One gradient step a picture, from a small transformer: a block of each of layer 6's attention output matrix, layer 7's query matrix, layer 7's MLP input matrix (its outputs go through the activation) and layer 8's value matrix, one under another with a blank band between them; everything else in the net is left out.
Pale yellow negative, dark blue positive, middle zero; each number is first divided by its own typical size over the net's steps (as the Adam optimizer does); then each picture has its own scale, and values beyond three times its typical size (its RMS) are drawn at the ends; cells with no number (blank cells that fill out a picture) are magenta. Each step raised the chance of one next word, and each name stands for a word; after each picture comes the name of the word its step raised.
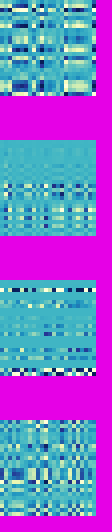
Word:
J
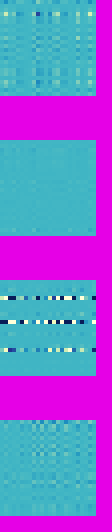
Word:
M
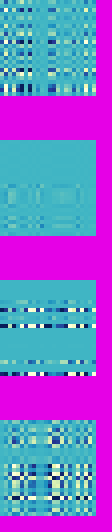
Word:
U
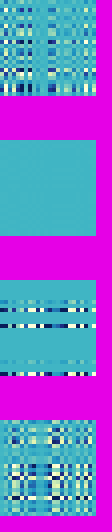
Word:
U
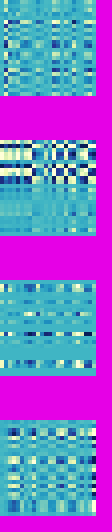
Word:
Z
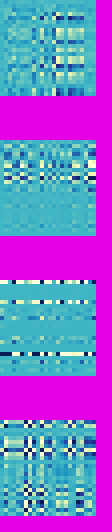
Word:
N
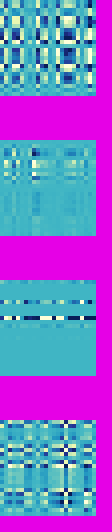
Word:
N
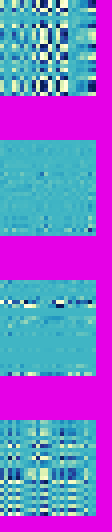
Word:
J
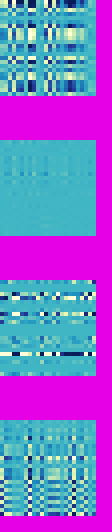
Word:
J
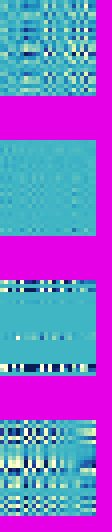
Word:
Z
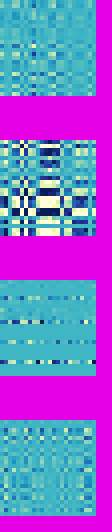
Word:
Z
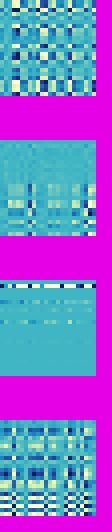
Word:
J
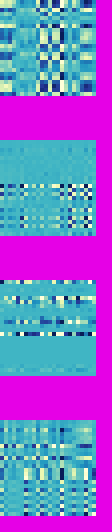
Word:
J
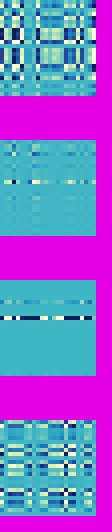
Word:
N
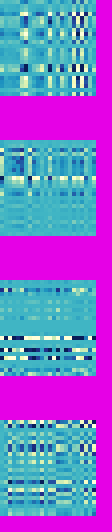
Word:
N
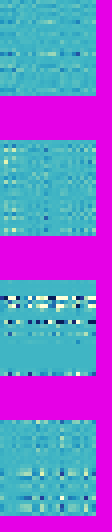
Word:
U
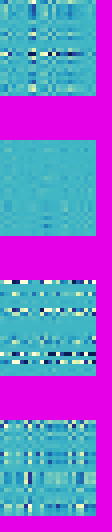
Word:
M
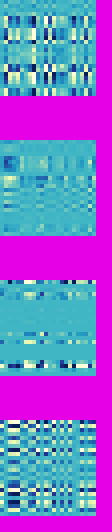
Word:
N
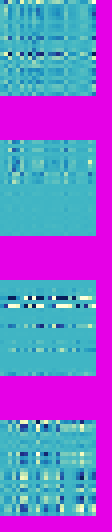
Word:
M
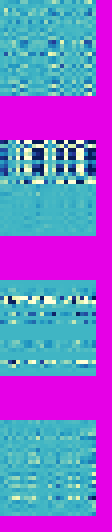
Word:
Z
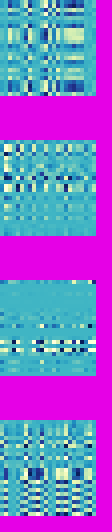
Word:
J
